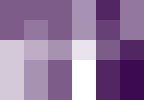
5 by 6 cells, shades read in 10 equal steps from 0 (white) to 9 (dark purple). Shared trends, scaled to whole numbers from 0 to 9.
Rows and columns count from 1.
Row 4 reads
2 4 6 0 8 9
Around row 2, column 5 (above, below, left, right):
8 6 4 5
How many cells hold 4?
5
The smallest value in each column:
2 3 4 0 6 5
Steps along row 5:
up up down up up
